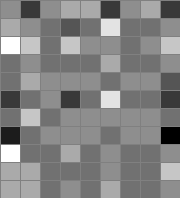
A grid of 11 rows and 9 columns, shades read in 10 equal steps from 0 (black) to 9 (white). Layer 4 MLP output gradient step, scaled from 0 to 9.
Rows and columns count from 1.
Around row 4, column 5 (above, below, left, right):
5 5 4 6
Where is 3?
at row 2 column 4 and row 5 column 9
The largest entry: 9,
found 2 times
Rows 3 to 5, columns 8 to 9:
5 7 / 4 5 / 5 3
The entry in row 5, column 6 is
4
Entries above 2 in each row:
6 9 9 9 9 6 9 7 9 9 9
